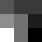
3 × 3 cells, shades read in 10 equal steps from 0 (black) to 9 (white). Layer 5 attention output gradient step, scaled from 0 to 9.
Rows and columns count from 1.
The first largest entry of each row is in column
1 1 1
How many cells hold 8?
0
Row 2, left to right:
5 4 1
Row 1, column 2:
2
